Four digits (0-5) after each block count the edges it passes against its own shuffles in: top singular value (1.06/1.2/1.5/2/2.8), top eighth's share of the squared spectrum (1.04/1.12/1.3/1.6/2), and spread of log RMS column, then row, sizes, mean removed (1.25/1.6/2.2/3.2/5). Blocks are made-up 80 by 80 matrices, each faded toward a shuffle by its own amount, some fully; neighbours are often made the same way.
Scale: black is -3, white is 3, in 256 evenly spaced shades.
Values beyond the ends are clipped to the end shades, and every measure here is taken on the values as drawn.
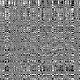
5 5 3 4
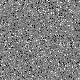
1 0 0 0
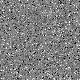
0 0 0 0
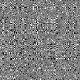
4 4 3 3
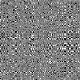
5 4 3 3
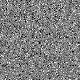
3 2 1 1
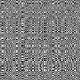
5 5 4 4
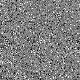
3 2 1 1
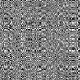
5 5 3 3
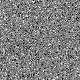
2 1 0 0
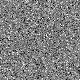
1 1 0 0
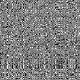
4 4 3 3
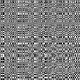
5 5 4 4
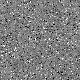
0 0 0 0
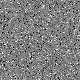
0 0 0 0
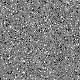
0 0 0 0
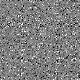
3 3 1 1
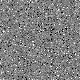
2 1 0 0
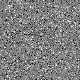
2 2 1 0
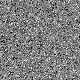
0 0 0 0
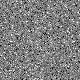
0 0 0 0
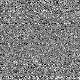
1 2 0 3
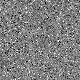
0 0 0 0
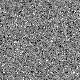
0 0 0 1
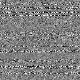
2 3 0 4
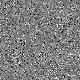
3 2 0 1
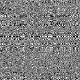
4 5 3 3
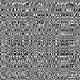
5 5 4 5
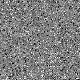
3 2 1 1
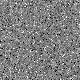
0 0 0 0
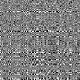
4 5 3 4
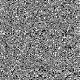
3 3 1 2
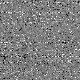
2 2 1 2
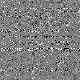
2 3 3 3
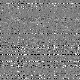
3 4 2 4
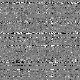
2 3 2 4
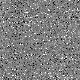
1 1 0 2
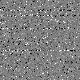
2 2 0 2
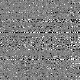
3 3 2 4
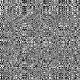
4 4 3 3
